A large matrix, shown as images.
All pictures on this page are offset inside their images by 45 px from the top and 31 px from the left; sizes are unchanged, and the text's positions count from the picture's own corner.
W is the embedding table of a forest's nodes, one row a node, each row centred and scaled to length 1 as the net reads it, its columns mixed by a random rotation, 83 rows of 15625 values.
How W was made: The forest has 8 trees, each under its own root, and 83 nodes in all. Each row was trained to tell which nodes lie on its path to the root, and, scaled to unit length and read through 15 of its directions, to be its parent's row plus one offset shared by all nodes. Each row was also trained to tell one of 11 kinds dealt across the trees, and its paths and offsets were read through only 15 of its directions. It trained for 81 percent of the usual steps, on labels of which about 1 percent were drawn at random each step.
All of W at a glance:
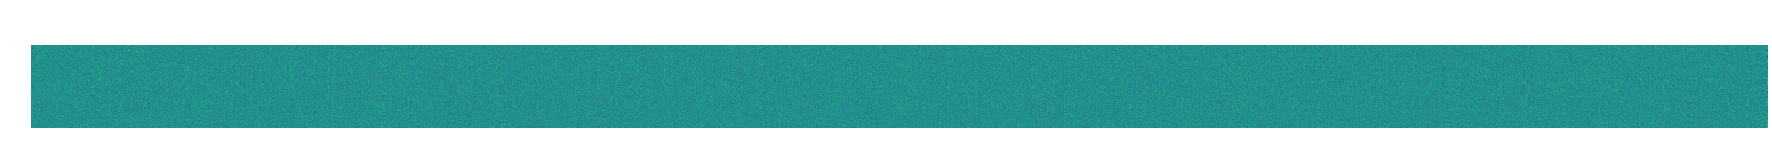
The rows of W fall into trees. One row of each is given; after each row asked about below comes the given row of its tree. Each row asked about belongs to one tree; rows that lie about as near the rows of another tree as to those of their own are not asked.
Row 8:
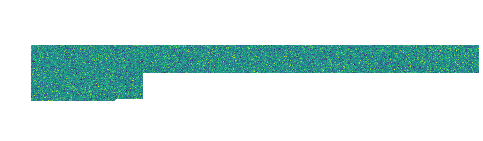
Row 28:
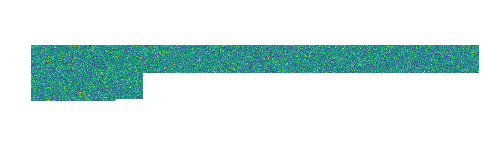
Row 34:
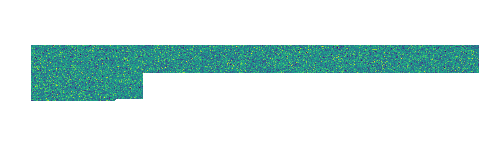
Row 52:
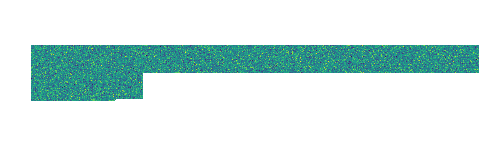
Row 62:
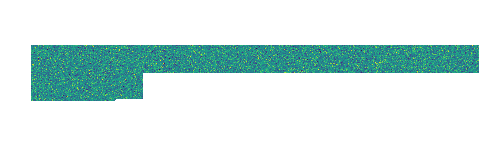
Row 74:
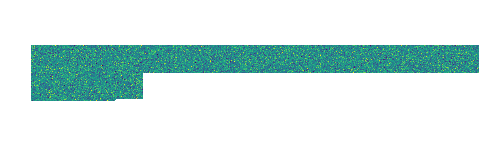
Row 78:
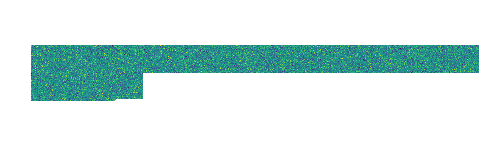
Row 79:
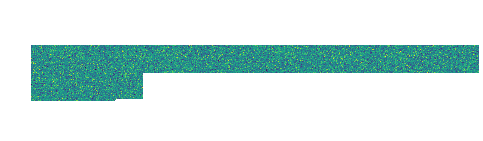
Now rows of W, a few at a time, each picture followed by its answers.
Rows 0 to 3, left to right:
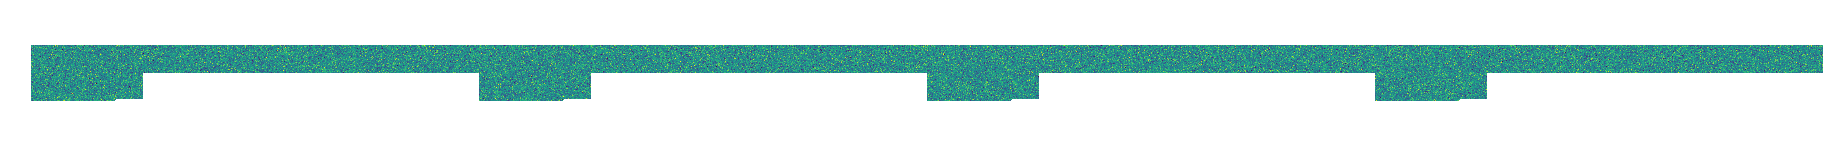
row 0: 74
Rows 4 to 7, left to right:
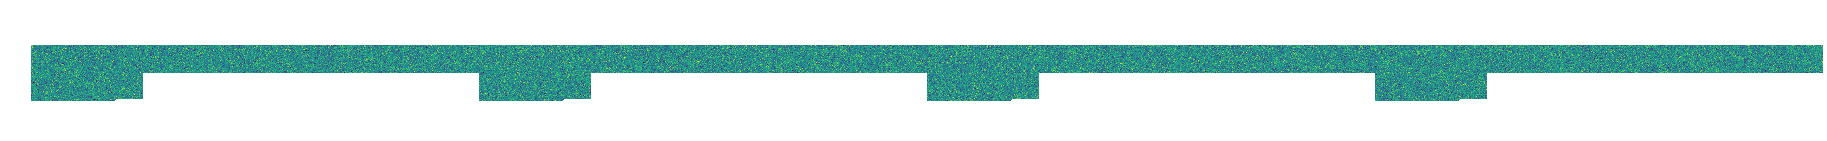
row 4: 28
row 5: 34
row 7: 28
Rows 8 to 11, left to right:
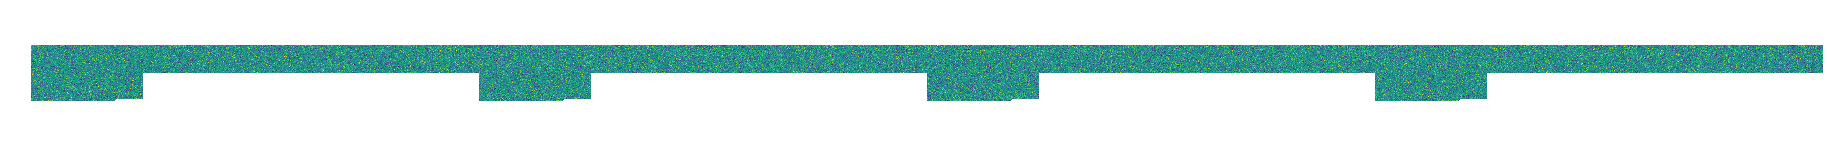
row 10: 74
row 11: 62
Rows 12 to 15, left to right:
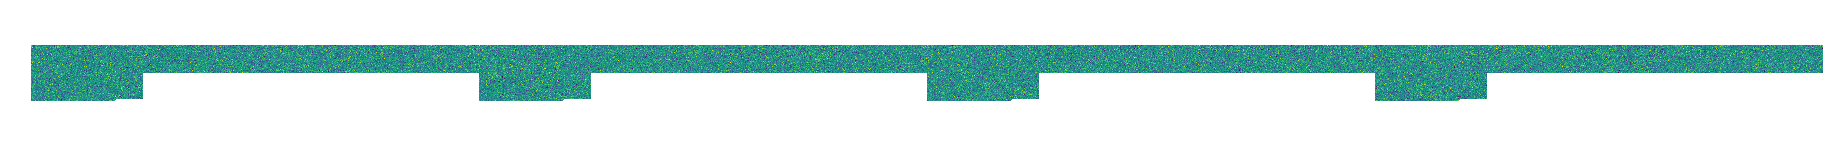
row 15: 62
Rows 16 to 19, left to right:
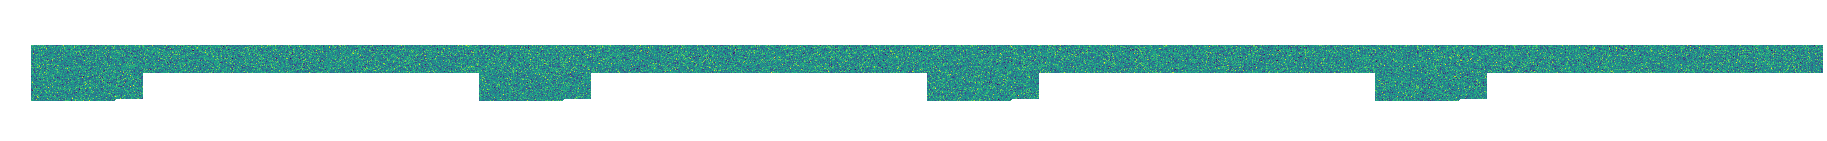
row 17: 62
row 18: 78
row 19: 62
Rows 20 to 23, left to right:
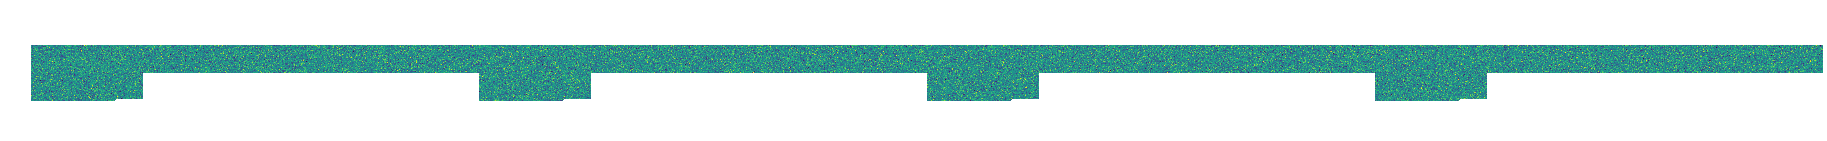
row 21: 28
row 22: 28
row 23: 78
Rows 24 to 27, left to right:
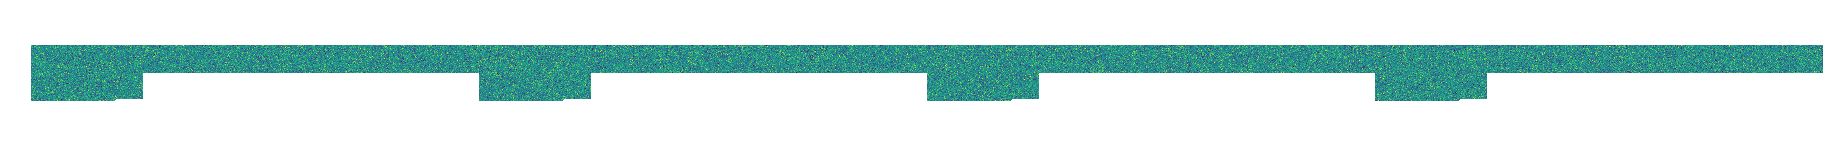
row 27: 34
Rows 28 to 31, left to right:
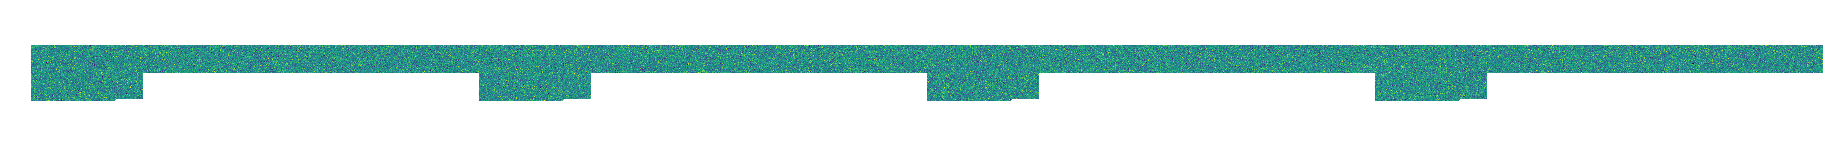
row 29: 74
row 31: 8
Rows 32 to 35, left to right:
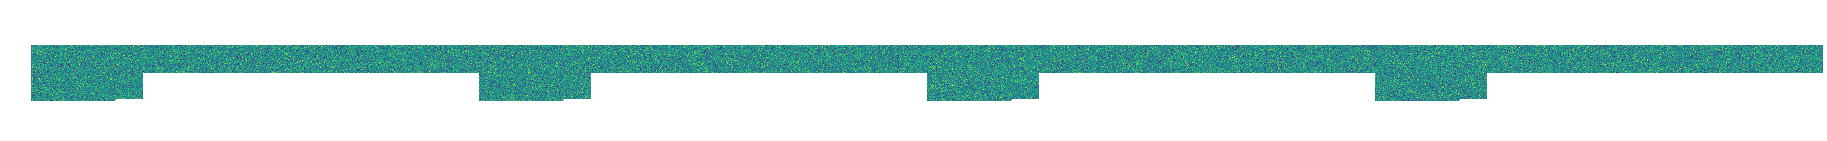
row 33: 74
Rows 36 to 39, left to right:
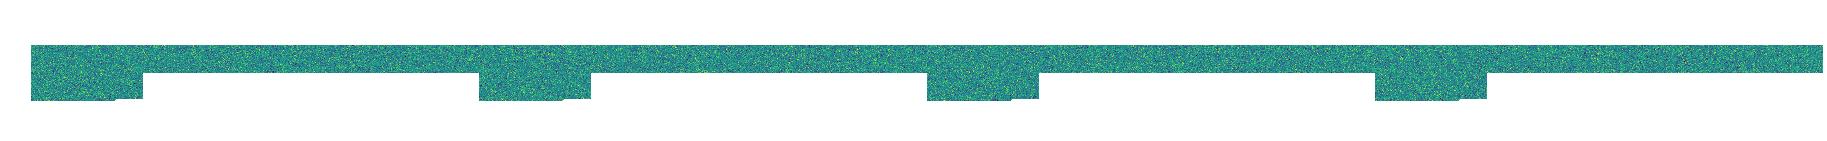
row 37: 78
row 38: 8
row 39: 8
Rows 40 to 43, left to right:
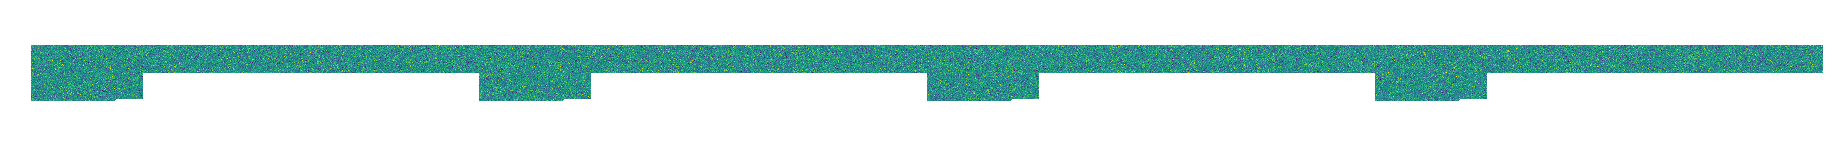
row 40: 28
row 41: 28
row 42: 28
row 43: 28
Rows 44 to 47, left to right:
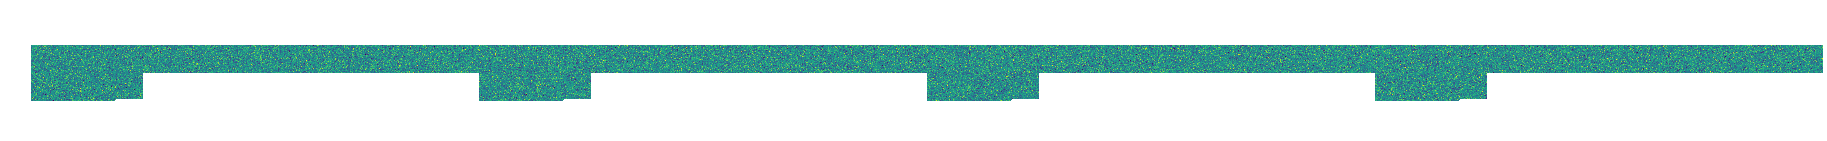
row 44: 52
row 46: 62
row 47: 28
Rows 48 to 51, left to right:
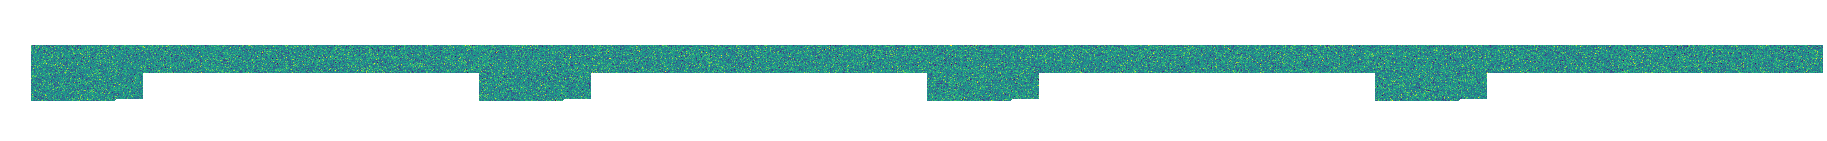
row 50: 74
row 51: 34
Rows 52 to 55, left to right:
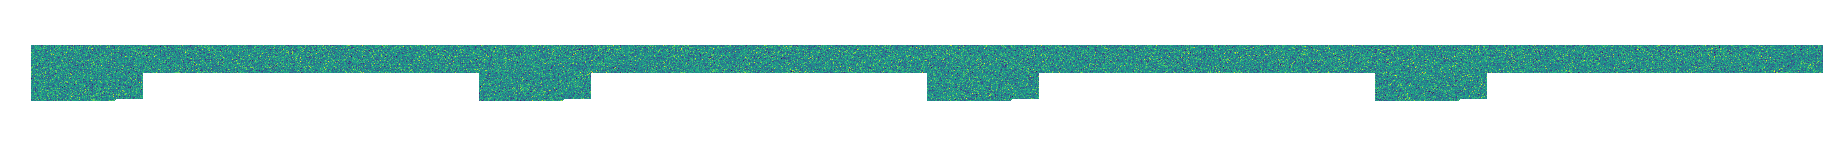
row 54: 52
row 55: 79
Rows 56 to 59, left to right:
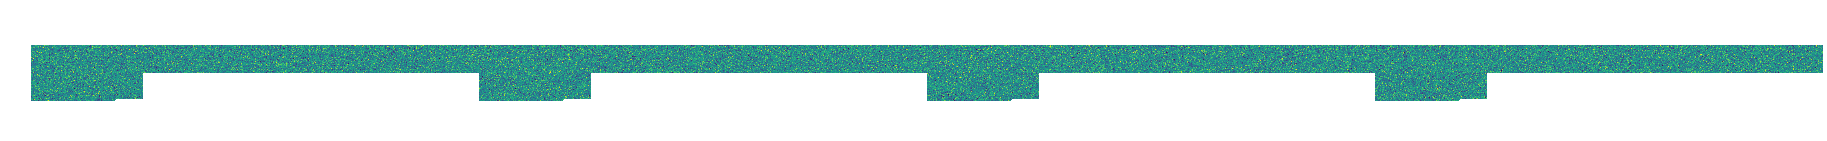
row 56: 8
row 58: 62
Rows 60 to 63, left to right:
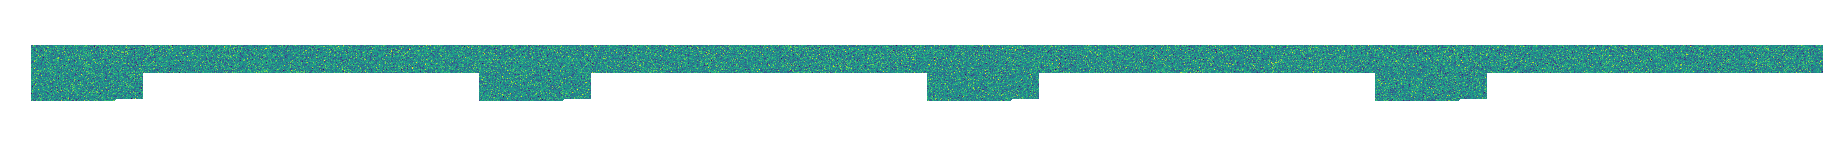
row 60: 62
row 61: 62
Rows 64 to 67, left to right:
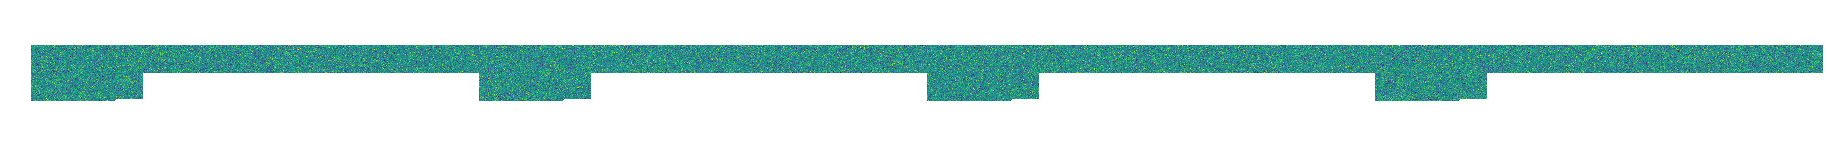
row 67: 74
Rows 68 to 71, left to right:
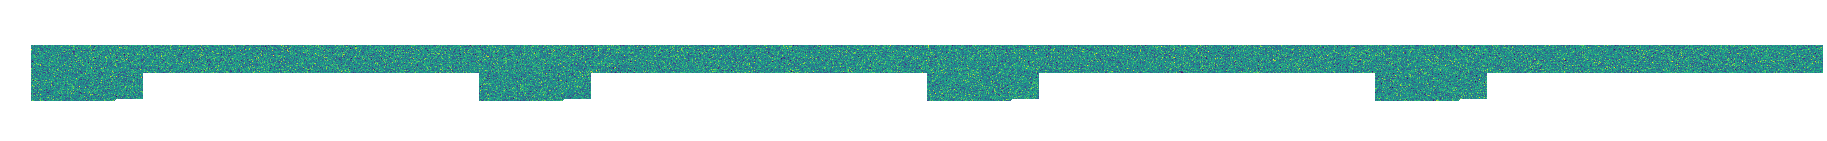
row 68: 62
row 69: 62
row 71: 52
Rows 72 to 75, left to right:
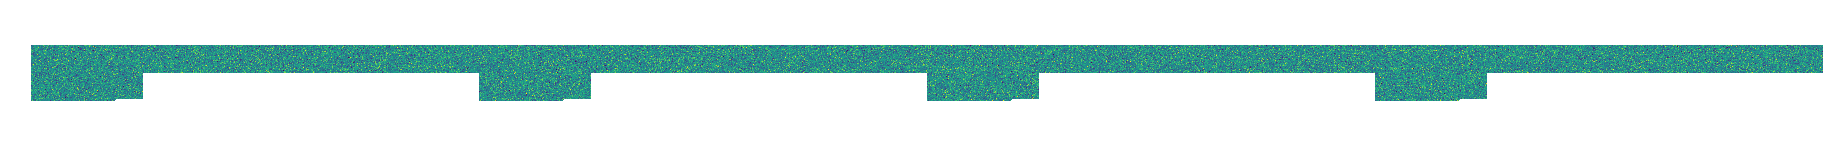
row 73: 28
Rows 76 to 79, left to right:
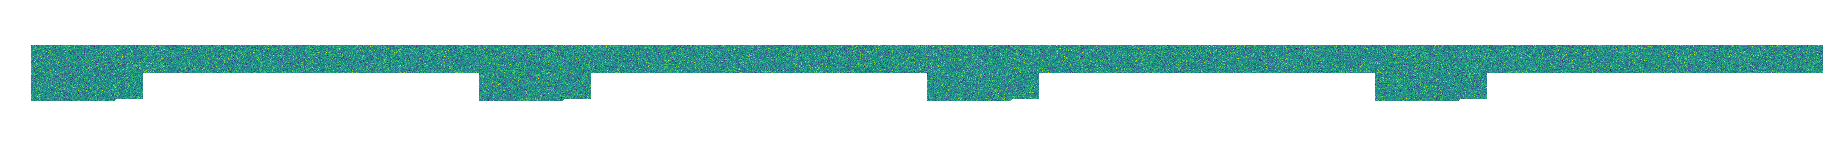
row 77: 28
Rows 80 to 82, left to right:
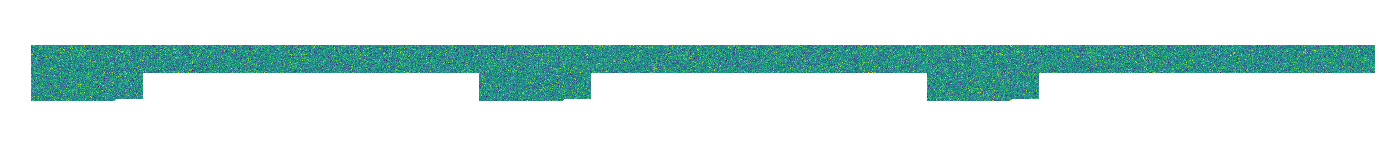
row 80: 79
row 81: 62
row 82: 78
